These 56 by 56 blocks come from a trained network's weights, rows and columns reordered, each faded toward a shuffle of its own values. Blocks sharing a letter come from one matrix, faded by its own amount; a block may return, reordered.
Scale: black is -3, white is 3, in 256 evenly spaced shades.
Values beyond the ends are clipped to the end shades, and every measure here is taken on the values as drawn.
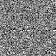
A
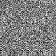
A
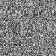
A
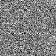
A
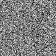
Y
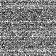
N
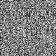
Y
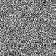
A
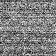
N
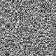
A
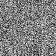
Y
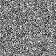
Y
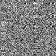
A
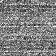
N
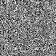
Y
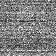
N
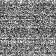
N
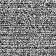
N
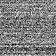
N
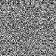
A
